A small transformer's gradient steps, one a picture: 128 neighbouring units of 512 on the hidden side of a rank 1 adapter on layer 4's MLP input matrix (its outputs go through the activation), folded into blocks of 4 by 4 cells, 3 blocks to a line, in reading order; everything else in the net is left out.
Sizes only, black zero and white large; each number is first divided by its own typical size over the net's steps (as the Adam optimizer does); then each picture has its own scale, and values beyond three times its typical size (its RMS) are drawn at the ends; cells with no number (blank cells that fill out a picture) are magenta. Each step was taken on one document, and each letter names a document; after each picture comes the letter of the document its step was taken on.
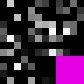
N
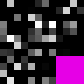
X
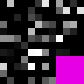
N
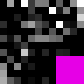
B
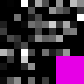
B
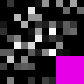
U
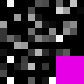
N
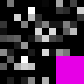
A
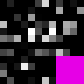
X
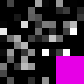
A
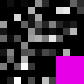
U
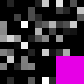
A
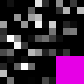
X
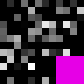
A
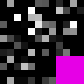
U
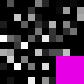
A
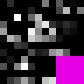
U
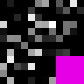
X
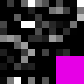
B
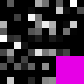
X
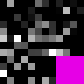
N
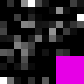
B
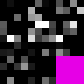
U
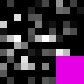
X
